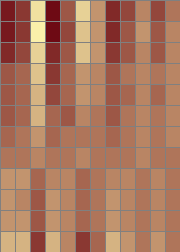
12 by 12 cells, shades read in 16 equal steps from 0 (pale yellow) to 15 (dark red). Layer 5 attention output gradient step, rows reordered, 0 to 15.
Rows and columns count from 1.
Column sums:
110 101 68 115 103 81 89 108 99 87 99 90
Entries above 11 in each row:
4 4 3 1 0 0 0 0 0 0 0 2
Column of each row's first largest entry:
4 4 1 4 4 1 1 1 3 3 3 3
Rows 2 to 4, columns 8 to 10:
13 10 6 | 12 10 7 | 10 8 7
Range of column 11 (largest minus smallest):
5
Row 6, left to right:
10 9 4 9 10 7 8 10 8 7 8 7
